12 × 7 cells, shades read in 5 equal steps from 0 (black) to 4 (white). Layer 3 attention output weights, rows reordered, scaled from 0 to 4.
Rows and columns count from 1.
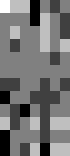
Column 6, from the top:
1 2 2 2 1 2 2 1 2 3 2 3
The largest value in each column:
4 3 3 3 3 3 3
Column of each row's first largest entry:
1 5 2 5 1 1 3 2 1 1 2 4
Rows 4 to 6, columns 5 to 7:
3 2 3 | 2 1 2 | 2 2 2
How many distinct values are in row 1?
5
